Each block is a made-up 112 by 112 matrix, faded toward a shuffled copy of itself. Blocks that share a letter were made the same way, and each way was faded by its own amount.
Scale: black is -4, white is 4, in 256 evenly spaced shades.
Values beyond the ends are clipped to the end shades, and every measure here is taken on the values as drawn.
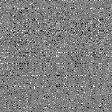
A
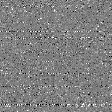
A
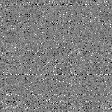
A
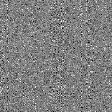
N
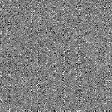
N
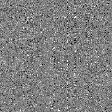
N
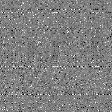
A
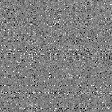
A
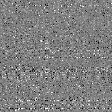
A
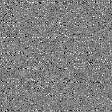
A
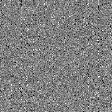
N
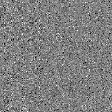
N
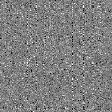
N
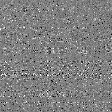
A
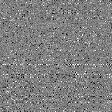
A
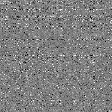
A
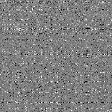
A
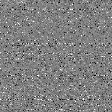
A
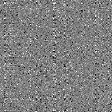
N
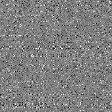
A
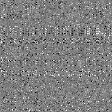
A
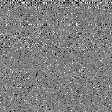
A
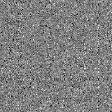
N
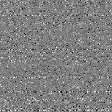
A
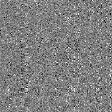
N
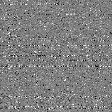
A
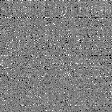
A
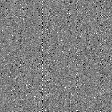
N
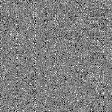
N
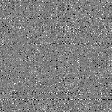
A
